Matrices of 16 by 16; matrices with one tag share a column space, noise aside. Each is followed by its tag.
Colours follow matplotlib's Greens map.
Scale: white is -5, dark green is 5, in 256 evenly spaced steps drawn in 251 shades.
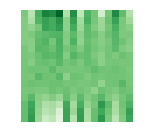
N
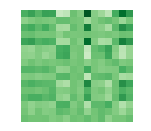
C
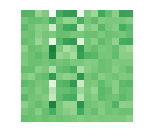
C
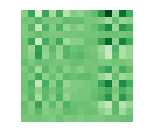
C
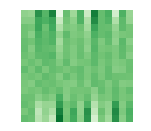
N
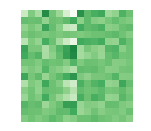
C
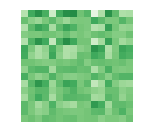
C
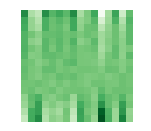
N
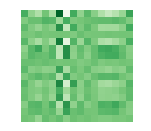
C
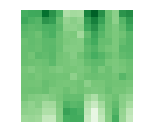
N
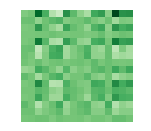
C
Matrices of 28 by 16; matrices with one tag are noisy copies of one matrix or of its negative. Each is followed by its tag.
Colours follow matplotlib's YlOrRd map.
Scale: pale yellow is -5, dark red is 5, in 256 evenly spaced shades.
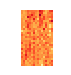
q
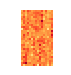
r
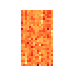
r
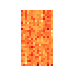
r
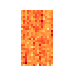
r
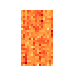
r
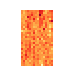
q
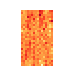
q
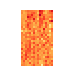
q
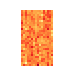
r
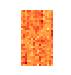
r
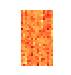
r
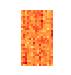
r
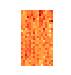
q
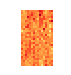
q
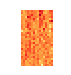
q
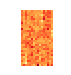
r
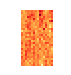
q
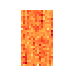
r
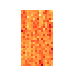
q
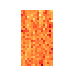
q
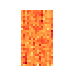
r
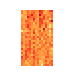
q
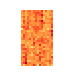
r
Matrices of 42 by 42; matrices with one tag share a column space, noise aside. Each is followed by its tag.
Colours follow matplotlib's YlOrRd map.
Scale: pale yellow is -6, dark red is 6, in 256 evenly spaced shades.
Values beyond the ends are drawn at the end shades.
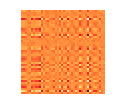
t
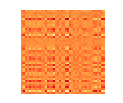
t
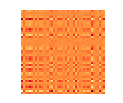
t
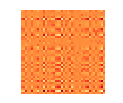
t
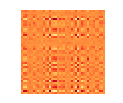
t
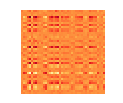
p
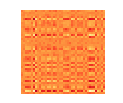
t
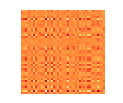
t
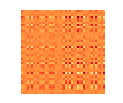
p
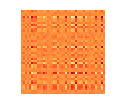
p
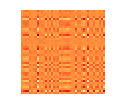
t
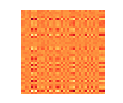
t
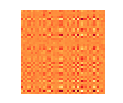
t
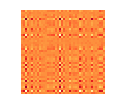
t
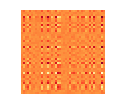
p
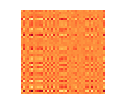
t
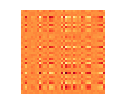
p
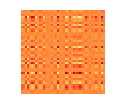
p
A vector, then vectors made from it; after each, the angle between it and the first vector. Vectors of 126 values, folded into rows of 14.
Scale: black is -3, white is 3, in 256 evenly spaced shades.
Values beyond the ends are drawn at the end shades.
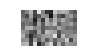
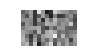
nearly parallel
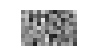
partly opposed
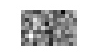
partly opposed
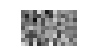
nearly parallel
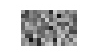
partly aligned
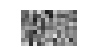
nearly parallel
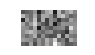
partly opposed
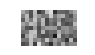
nearly opposite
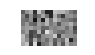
nearly parallel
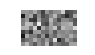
orthogonal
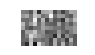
nearly opposite
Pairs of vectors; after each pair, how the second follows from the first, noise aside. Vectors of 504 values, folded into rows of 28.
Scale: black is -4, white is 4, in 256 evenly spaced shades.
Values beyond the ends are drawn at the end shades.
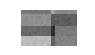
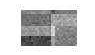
negated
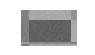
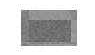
shrunk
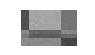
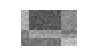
negated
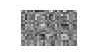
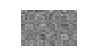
shrunk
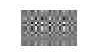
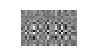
reversed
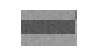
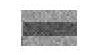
reversed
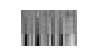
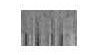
shrunk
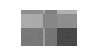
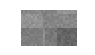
shrunk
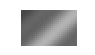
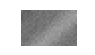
shrunk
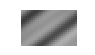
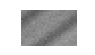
shrunk
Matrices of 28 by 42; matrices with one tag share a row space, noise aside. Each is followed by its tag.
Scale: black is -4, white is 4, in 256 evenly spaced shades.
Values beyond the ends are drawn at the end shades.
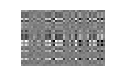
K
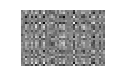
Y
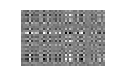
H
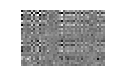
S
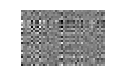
S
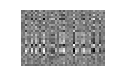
Y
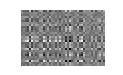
H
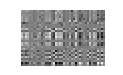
K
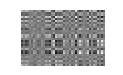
K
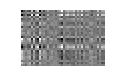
S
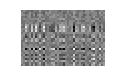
Y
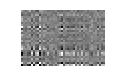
S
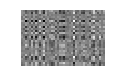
Y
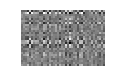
H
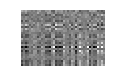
K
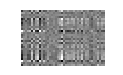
S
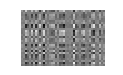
Y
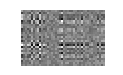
S
